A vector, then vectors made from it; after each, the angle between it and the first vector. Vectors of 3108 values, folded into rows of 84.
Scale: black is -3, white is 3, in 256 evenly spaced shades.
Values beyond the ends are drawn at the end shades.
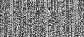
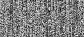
nearly opposite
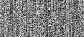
nearly opposite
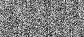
partly opposed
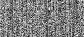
nearly opposite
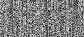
nearly opposite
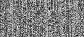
nearly parallel
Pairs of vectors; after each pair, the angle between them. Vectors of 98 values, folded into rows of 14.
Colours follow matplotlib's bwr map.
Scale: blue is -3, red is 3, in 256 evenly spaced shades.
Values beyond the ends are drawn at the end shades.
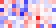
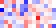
nearly parallel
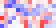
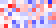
partly opposed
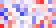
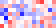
nearly parallel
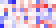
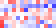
nearly opposite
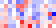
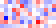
orthogonal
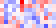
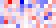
nearly opposite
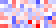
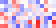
nearly parallel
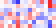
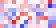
orthogonal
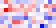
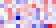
partly aligned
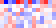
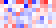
nearly parallel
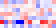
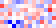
partly aligned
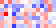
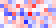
partly opposed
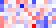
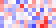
nearly opposite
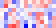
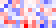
partly opposed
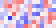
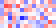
partly aligned
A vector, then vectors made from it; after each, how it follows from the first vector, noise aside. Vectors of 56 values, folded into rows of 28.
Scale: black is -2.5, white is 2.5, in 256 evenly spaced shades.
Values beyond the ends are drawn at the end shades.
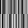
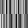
wrapped around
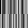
copied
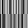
wrapped around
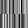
wrapped around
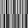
wrapped around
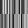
wrapped around
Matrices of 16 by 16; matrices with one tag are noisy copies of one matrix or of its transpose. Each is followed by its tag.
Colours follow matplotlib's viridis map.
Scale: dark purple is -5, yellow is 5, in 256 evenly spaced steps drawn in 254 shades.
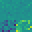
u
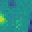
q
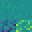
u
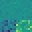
u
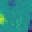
q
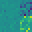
u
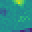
q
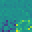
u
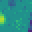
q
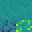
u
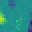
q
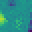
q
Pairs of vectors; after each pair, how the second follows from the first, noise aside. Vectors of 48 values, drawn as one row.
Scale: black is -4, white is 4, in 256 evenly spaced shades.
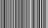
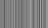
shrunk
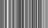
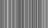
shrunk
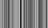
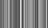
negated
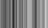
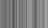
shrunk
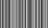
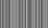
shrunk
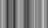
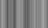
shrunk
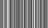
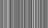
shrunk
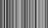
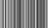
negated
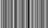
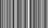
negated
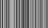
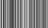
negated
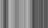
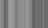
shrunk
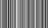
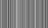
shrunk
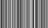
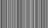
shrunk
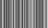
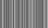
shrunk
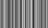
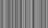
shrunk
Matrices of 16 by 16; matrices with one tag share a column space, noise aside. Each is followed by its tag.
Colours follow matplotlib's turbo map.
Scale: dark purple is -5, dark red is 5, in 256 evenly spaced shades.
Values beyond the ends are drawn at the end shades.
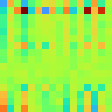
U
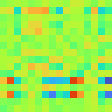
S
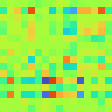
S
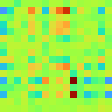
S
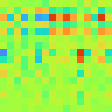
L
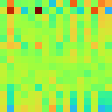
U
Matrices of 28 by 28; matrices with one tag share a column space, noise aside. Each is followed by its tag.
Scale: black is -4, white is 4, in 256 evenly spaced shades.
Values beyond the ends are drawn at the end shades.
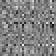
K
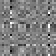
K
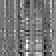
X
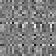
K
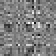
K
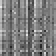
X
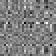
K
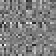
K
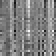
X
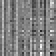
X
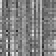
X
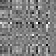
K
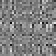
K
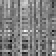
X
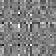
K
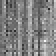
X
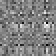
K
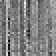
X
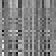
X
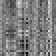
X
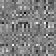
K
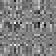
K
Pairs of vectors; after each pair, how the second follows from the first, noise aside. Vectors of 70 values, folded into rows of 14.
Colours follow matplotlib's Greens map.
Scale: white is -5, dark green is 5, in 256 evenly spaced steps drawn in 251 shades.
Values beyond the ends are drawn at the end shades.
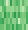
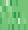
partly zeroed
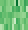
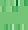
partly zeroed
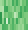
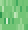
partly zeroed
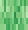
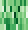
scaled up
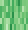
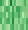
wrapped around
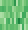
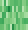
reversed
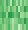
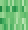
wrapped around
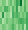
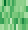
shuffled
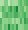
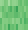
shrunk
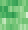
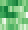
scaled up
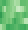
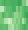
reversed
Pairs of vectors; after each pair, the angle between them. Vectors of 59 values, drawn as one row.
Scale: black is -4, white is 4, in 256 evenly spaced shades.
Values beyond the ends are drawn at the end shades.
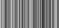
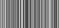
partly opposed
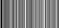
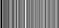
nearly parallel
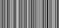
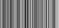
partly opposed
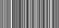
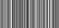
nearly parallel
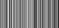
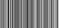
nearly opposite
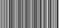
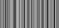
partly opposed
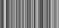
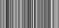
partly aligned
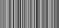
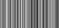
partly aligned
